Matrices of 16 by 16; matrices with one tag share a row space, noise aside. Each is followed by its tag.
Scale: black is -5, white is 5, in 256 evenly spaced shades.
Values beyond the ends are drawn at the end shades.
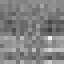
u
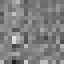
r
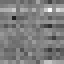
u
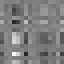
r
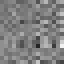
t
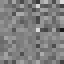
t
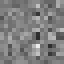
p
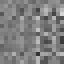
t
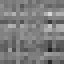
u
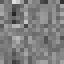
r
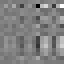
t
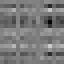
u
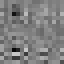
r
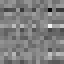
u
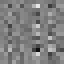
p
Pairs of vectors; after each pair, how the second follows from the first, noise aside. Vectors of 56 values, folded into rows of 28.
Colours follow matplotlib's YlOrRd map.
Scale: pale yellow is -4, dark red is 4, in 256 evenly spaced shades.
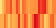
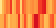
copied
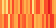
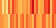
sign-scrambled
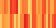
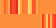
partly zeroed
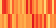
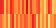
sign-scrambled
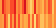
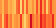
reversed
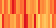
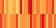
reversed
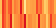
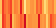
copied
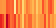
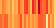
wrapped around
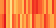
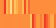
partly zeroed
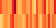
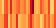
wrapped around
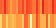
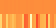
partly zeroed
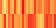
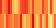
reversed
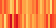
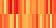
wrapped around
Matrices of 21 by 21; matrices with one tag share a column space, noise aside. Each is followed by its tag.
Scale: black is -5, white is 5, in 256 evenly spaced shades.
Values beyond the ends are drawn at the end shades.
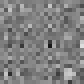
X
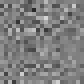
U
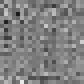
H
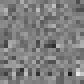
X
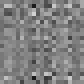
H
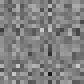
U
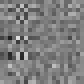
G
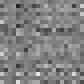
U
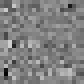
X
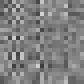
G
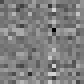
U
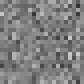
G
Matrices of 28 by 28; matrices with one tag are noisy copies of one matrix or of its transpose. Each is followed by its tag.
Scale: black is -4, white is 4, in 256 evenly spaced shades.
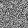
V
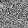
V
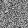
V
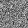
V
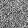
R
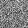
R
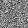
V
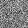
R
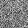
R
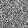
R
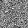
V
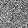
R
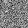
V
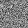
V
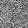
R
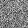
R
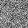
R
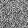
R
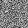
V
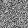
V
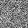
R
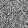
R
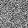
R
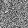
V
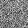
R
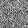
R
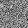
V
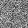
R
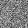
R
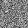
V
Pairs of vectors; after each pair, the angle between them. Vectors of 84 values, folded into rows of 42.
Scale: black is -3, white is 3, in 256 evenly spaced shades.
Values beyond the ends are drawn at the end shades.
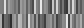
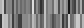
partly opposed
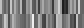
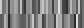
nearly parallel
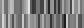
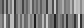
orthogonal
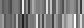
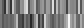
partly aligned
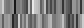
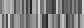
partly aligned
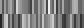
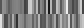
partly opposed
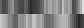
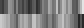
nearly parallel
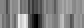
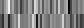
orthogonal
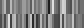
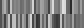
nearly parallel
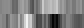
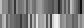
partly opposed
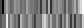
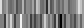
partly aligned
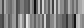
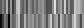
orthogonal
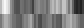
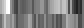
nearly parallel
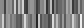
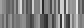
orthogonal
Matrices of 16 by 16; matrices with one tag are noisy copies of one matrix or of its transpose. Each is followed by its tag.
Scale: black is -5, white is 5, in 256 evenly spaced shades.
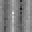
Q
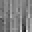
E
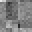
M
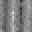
Q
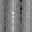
Q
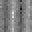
Q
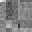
M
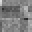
M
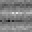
Q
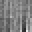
E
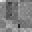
M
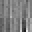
E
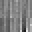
E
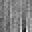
E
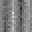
Q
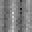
Q
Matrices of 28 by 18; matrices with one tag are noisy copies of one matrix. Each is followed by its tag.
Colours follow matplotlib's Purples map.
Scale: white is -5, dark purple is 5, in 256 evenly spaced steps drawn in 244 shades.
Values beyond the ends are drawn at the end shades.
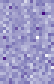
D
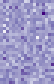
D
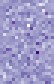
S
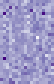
D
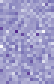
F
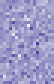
S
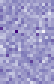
F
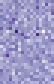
F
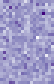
D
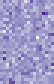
D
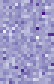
D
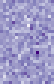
S
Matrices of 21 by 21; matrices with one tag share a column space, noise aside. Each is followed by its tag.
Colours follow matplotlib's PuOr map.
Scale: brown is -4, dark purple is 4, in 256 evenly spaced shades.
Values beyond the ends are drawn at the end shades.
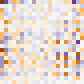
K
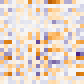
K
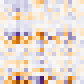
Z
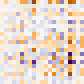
K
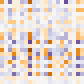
K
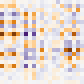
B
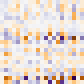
Z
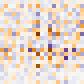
B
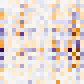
B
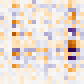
B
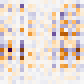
B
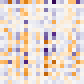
K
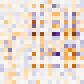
B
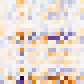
Z
